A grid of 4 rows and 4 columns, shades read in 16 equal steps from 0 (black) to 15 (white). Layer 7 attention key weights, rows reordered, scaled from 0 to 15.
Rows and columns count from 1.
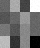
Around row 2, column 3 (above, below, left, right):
4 8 6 6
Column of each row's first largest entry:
4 3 3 1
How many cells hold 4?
1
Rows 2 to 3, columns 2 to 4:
6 9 6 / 5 8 6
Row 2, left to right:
5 6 9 6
